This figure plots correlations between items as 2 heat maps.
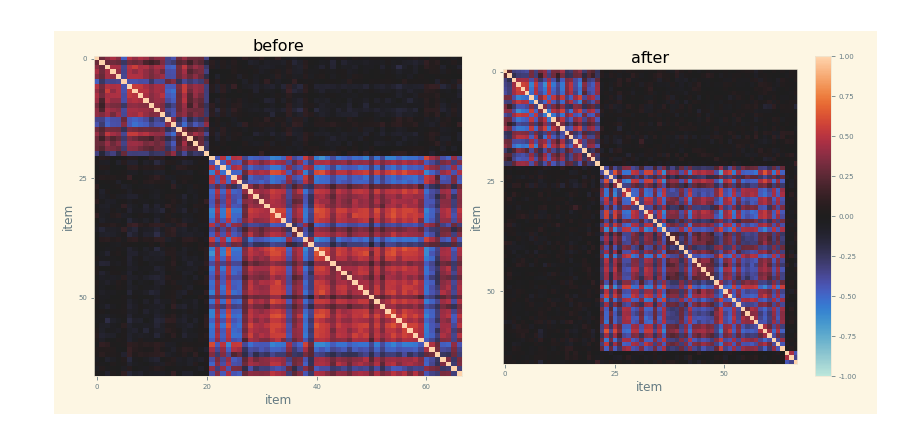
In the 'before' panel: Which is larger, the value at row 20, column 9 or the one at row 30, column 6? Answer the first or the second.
the second
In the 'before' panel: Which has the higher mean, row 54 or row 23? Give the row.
54
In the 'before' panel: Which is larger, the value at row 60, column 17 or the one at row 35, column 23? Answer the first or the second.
the second
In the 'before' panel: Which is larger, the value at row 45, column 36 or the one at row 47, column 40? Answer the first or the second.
the second
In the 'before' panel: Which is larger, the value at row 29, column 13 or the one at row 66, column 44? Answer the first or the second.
the second
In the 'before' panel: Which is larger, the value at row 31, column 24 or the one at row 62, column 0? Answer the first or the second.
the first
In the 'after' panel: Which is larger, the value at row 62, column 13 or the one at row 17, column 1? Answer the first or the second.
the second
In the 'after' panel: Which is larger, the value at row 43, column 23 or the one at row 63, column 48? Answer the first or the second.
the first
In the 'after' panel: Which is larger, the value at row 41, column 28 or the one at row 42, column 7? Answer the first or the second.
the second
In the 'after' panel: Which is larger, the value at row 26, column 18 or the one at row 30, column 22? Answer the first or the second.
the first
